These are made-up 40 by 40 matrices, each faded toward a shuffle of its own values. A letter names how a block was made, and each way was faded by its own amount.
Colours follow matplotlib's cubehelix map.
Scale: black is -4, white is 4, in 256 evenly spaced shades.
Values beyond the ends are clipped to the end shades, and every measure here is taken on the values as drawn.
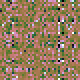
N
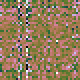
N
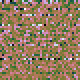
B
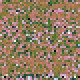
B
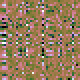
N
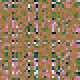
N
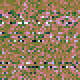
B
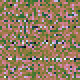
B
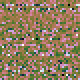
B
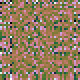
N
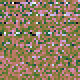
B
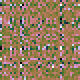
N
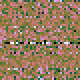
B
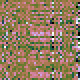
N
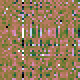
N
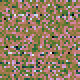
B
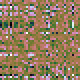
N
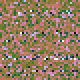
B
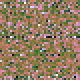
B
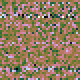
B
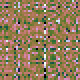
N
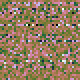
B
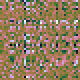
N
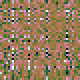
N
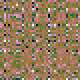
N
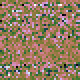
B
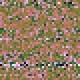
B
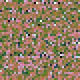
B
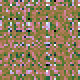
N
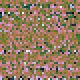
B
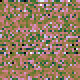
B
